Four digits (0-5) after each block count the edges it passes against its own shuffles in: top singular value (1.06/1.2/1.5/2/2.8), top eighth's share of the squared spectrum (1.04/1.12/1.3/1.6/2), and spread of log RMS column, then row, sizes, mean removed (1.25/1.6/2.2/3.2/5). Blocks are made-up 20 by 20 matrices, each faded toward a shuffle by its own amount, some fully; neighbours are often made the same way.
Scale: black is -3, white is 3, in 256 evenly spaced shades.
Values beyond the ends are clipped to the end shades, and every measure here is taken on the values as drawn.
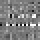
3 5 0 2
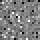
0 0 0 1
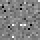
1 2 0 1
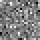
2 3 0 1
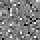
1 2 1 0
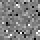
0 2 0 0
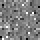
1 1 0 0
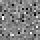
0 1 0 1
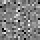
3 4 2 0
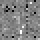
1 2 1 0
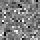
0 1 0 0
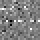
2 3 0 1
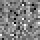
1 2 0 0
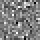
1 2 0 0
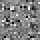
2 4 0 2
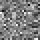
2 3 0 1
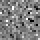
1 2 0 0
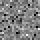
0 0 0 0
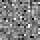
0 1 0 0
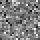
0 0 0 0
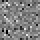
1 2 1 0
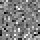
0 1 0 0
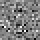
2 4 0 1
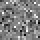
0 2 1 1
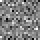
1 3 0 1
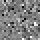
1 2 1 0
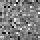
0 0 0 0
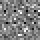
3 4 1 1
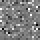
1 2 0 0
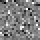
0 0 0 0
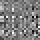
3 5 3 2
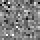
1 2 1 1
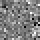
0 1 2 0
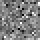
1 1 1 0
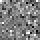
1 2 1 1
